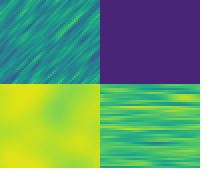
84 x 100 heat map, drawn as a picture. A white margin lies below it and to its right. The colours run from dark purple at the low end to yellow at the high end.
The table splits into 2 rows of 2 panels. Panel 1,1: middling, slanting up to the right. Panel 1,2: very low, flat. Panel 2,1: very high, smooth, faint in contrast. Panel 2,2: high, streaked across.
